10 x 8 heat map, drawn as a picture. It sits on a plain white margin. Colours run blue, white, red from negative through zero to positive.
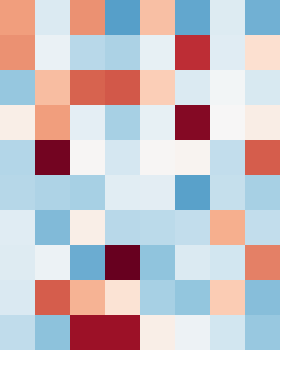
Ninth with the highest average: bottom middle. Roughest part: bottom middle. Slope: none. Calmest part: centre. Average level on the scale: 50%.
